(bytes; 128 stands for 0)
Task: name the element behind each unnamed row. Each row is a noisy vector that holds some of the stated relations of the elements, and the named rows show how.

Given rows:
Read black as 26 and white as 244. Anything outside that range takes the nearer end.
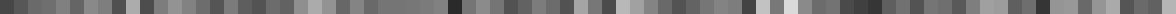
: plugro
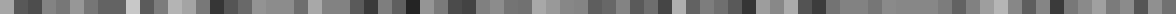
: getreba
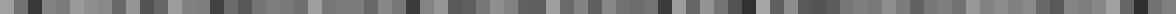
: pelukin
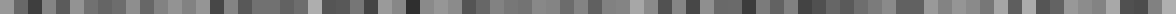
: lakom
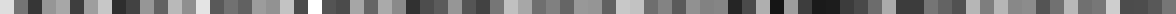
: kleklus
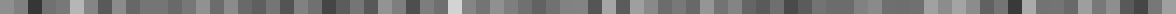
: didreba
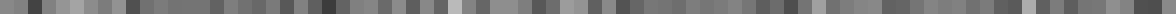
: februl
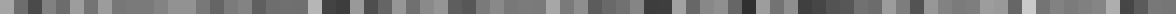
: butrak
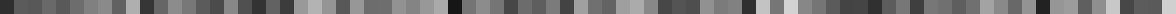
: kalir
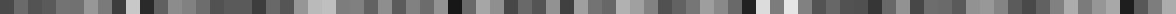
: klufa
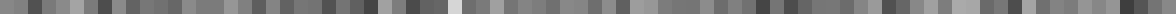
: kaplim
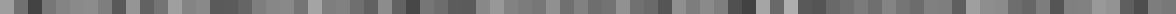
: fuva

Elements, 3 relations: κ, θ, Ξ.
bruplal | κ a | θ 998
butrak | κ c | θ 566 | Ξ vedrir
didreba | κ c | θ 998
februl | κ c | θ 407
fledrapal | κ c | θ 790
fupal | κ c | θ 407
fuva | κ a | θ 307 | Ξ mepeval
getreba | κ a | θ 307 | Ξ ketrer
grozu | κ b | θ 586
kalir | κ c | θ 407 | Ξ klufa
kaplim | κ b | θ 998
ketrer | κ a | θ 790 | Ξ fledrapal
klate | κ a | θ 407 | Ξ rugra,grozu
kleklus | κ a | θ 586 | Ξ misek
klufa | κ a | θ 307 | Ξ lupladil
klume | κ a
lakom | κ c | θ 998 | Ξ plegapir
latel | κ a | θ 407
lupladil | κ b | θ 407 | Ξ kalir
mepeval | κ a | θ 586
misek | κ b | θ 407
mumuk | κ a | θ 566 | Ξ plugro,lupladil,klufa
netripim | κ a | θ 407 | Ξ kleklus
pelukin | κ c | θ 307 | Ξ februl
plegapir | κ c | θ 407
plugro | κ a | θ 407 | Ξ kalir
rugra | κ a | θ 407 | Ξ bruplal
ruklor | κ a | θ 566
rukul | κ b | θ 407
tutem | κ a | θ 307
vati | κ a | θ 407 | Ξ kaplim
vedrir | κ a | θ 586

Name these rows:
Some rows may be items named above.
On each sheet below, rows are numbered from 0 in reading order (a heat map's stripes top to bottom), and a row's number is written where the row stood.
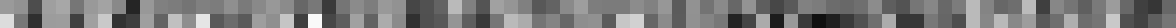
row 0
misek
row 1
kleklus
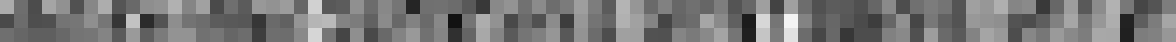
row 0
netripim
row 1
klufa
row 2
mumuk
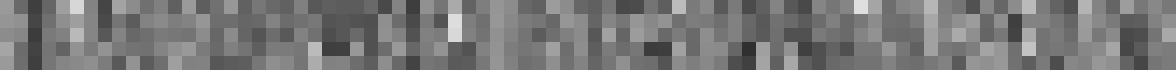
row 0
fledrapal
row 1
bruplal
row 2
didreba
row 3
butrak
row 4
fuva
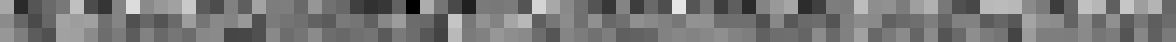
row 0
ketrer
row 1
grozu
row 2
klume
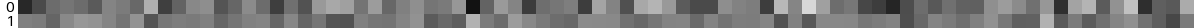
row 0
lupladil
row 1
rukul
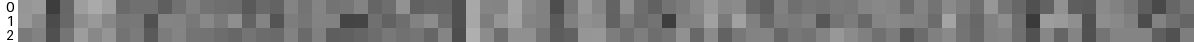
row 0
tutem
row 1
ruklor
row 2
latel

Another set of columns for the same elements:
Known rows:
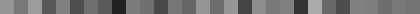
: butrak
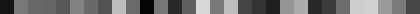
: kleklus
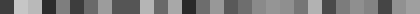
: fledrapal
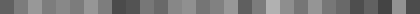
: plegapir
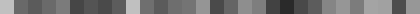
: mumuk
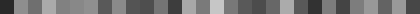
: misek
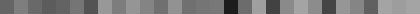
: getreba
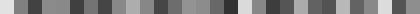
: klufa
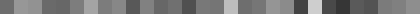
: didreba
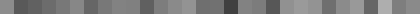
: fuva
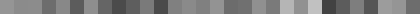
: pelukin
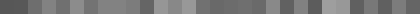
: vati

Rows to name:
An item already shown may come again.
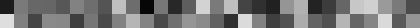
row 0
kleklus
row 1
klufa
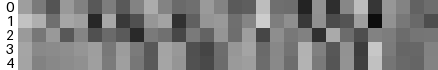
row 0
plugro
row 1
kalir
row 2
butrak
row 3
grozu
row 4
grozu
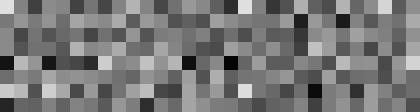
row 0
klufa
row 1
kaplim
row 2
ruklor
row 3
bruplal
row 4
ketrer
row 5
rukul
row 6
lupladil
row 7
netripim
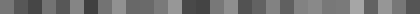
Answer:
klume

